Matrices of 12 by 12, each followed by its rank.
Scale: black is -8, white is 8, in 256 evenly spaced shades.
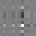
one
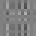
one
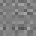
two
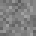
full rank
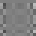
one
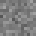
full rank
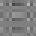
one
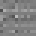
two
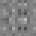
two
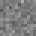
full rank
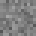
full rank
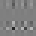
one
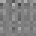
two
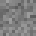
full rank
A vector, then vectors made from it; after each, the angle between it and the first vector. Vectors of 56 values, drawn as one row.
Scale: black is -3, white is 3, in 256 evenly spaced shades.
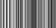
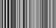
nearly opposite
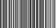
orthogonal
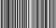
partly opposed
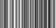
orthogonal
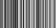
partly opposed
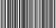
partly opposed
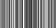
partly aligned
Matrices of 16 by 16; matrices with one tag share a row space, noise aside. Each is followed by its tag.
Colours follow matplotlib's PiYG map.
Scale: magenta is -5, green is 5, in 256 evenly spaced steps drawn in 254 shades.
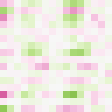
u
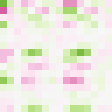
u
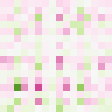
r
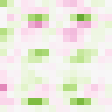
u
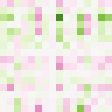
r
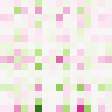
r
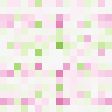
r
